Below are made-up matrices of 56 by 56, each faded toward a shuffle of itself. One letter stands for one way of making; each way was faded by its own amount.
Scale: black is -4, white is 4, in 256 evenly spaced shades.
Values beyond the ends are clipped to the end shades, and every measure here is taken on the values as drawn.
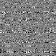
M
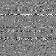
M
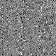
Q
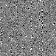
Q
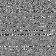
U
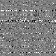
M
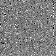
Q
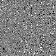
Q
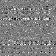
M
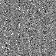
Q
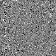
Q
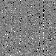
Q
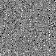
Q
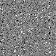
Q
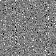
Q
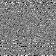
U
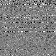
U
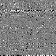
M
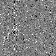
Q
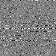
U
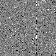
Q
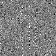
Q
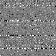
M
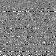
U
